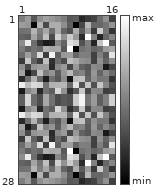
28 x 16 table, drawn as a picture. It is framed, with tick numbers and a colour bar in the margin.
Ninth with the highest average: centre. Mirror symmetry: top to bottom. Seam: none.
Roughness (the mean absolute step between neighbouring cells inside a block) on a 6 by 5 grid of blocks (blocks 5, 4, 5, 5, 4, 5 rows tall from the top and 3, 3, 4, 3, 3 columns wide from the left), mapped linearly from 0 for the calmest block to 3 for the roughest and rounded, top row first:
11122 / 13201 / 22221 / 22221 / 13201 / 11122
